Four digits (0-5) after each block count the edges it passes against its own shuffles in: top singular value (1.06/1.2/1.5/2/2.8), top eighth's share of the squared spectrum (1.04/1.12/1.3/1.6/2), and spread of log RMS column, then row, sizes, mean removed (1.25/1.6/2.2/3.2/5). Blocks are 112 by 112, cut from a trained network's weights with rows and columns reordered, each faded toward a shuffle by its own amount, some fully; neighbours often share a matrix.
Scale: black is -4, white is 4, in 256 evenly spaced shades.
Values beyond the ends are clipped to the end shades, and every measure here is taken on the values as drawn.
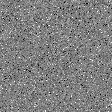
1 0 0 0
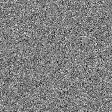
2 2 0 0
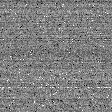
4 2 0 1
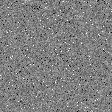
0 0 0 0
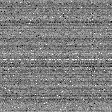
5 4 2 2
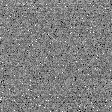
2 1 0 0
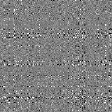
4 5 3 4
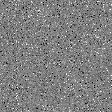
2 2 1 1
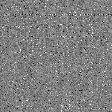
2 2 0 2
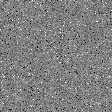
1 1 0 0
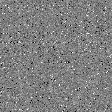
2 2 0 1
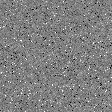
0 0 0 0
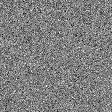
0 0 0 0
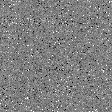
2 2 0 2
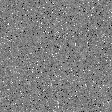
0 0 0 0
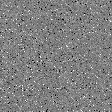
2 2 0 1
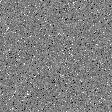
0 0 0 0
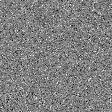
2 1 0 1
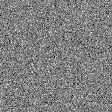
2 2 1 1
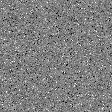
1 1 0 0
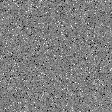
1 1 0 0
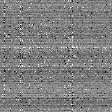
4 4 3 2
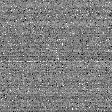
3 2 2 1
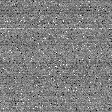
3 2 1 1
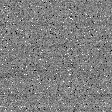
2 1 0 0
